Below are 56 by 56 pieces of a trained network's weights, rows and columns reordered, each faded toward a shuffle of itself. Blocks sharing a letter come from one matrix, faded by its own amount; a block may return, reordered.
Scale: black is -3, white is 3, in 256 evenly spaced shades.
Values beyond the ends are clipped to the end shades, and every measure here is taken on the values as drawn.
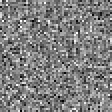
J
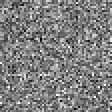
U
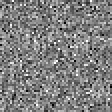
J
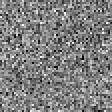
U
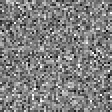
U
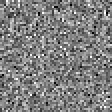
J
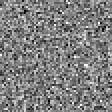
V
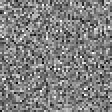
U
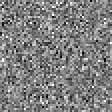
J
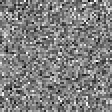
U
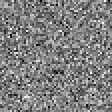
V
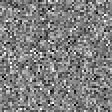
J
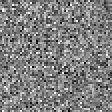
J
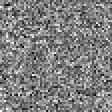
U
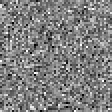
V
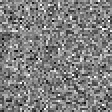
J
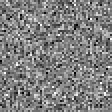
J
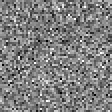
V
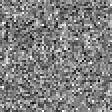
J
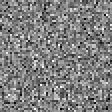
V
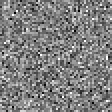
V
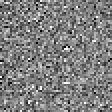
J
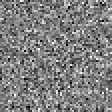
V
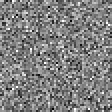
U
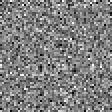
J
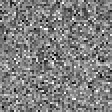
J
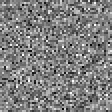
V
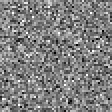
J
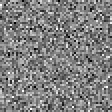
V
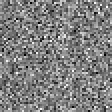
U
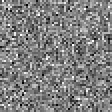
V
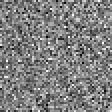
U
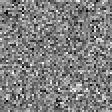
J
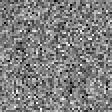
J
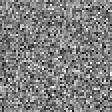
U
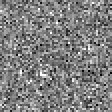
J
